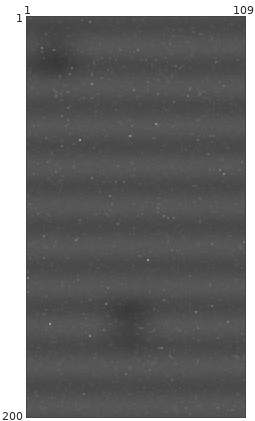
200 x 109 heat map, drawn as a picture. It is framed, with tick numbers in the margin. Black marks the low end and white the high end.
Horizontal stripes repeat 10 times down the table. There are two dips. On average the colour sits 30% of the way up the scale. There is no overall slope. No row or column stands out.
